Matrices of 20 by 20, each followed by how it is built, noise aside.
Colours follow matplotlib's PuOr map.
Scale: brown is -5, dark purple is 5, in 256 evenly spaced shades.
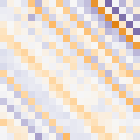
Toeplitz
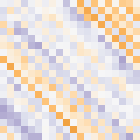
Toeplitz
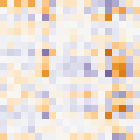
low rank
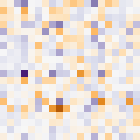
low rank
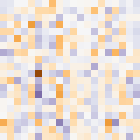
low rank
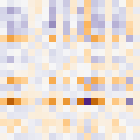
low rank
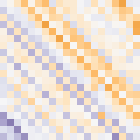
Toeplitz
